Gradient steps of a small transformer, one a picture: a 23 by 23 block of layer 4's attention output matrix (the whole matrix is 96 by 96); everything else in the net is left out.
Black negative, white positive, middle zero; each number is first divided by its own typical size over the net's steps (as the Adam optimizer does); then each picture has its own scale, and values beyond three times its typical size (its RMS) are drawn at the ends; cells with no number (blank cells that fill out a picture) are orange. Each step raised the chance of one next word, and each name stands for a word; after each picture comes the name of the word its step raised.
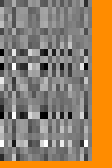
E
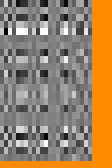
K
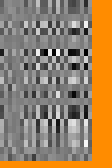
E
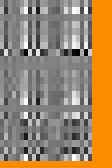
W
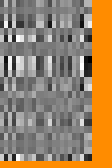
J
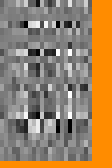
E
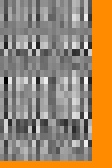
W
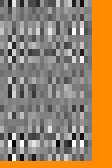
K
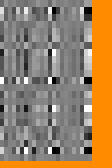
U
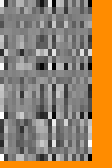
W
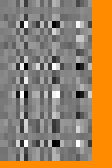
E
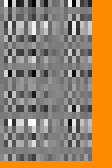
K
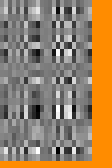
U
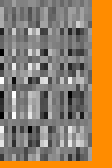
E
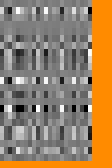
U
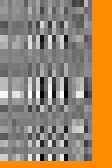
W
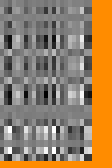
W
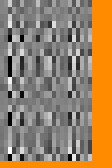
J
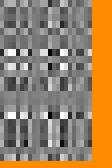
E
